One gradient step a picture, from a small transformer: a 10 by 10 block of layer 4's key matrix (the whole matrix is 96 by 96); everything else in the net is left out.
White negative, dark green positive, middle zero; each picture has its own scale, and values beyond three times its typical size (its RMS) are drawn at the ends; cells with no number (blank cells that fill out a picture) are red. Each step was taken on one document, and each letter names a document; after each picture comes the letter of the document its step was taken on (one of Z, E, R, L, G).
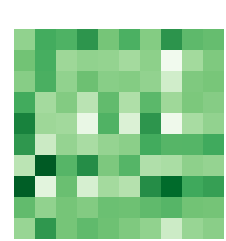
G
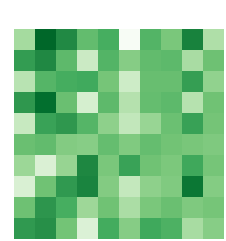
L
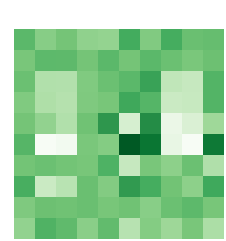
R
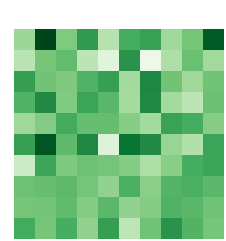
R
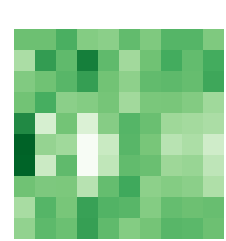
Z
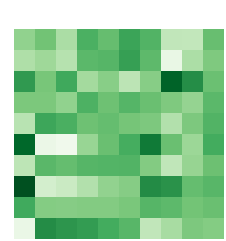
G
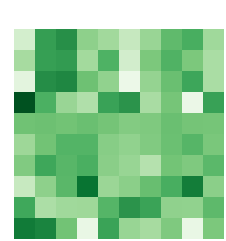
L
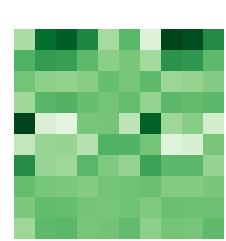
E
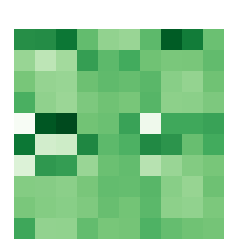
E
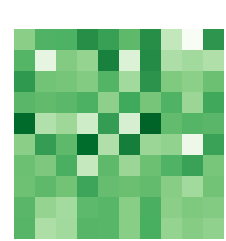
R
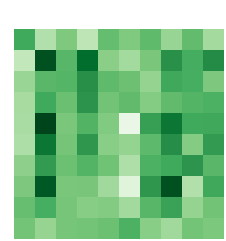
Z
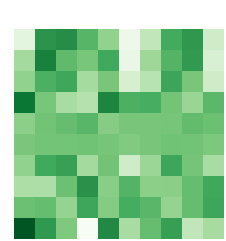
L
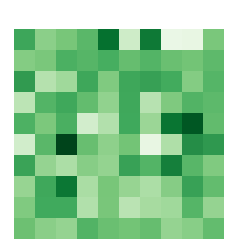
R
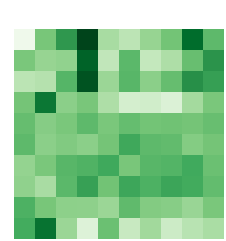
L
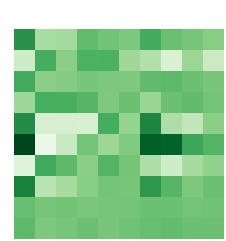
E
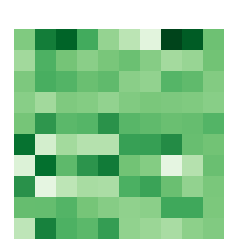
G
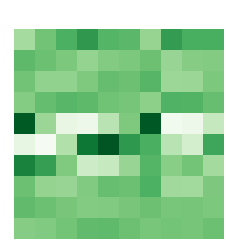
E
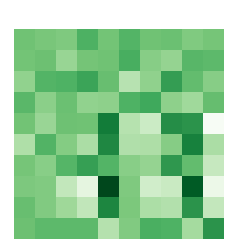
Z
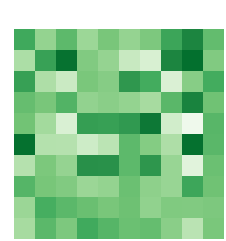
G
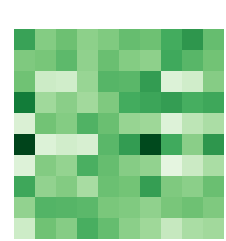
G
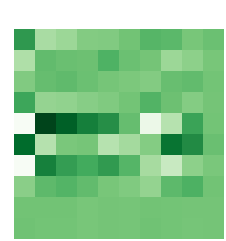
E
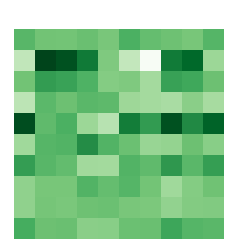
G
